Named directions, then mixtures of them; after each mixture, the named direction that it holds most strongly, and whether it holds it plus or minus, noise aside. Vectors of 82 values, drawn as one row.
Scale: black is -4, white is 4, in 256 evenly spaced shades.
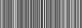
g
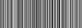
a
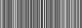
g, plus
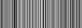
g, minus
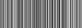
a, plus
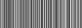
g, plus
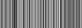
g, minus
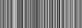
a, plus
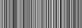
a, minus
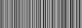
g, minus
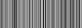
g, minus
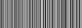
g, minus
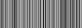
g, minus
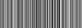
a, plus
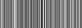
g, plus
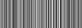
a, minus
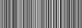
a, minus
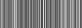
g, plus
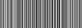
a, plus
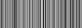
g, minus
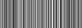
a, minus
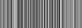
a, plus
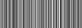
a, minus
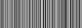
g, minus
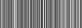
g, plus
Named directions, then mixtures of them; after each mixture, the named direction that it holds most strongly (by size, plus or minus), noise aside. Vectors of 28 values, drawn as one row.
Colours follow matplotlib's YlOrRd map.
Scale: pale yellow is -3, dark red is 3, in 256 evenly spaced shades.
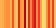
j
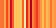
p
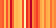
p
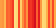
j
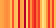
j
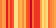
p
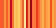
p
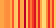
j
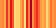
p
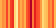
p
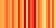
j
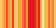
j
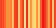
j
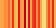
j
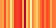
p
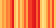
j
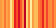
p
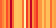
p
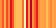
p
